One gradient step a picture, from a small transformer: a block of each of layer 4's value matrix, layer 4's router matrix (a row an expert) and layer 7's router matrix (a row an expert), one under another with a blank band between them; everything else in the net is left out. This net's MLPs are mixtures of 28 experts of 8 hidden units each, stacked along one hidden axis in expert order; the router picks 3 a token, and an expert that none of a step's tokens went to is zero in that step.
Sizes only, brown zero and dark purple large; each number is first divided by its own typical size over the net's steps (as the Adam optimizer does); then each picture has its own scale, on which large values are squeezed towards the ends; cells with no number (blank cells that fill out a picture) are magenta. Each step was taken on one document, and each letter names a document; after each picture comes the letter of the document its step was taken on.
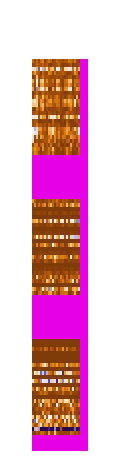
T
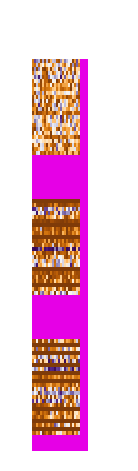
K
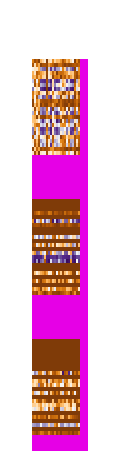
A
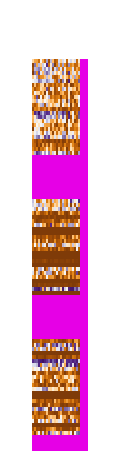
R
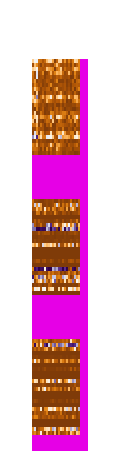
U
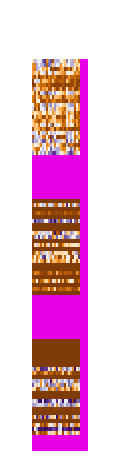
A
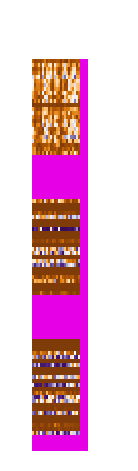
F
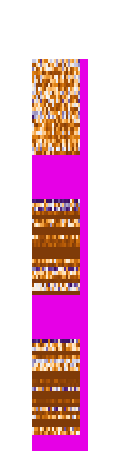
R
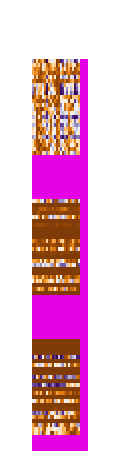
F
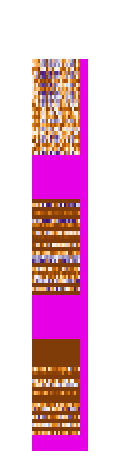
A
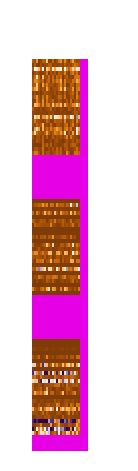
T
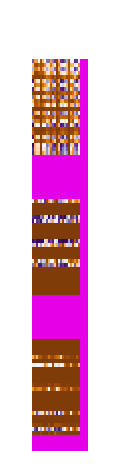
F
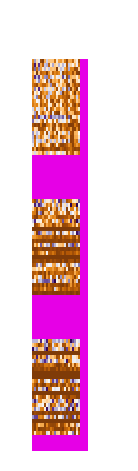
U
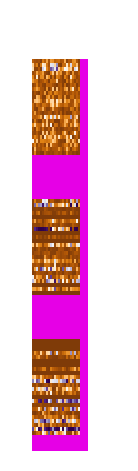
T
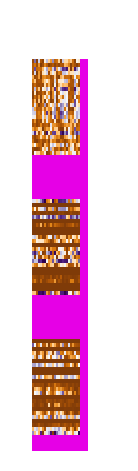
F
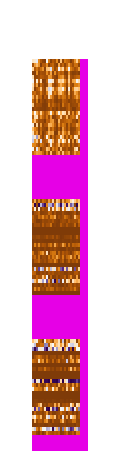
U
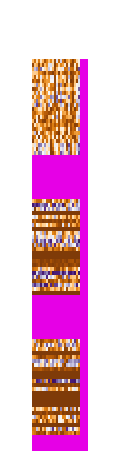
R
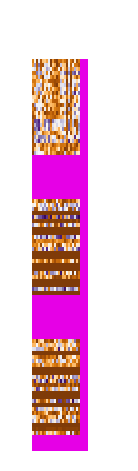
R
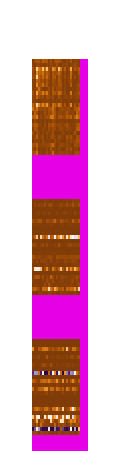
T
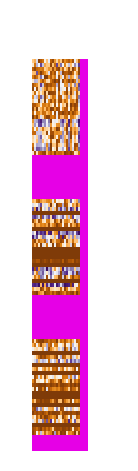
R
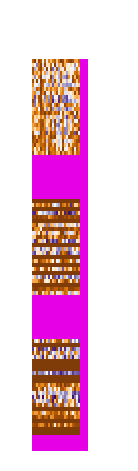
K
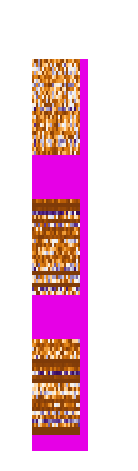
K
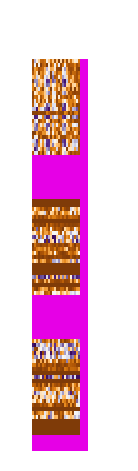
K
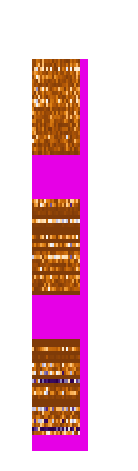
T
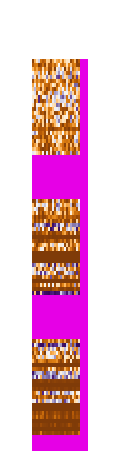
K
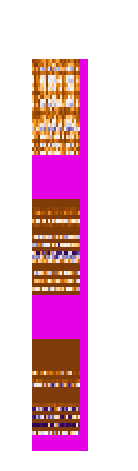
A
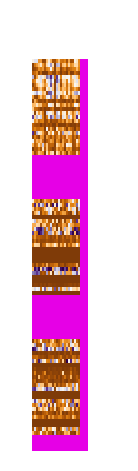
U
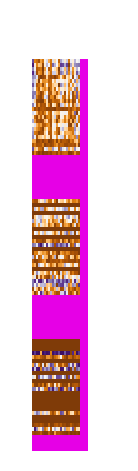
F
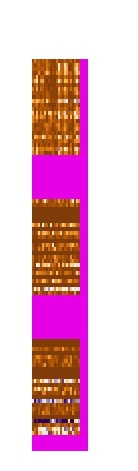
T
